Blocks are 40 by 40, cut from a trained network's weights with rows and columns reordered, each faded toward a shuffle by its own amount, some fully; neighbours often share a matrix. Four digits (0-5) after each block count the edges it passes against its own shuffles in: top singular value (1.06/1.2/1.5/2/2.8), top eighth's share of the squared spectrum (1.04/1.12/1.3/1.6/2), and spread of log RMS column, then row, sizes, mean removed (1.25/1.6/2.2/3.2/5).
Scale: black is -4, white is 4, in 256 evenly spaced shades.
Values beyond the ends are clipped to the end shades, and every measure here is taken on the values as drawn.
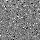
0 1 0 0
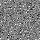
1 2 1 0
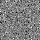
1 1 0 0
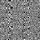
3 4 2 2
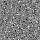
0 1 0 0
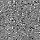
2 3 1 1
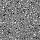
0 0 0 0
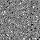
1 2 0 0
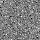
1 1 0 0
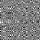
4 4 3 2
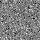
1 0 0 0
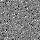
0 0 0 0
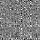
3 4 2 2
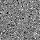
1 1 0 0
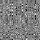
3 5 2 2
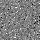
0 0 0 0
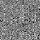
2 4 2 1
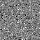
0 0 0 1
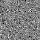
2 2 1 1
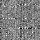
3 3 0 2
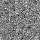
1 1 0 0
